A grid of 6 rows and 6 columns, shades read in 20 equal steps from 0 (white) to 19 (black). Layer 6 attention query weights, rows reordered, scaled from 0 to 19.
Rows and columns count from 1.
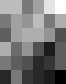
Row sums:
29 46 52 67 78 93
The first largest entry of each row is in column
3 1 6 5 4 6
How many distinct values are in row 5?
5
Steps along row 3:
down down same up up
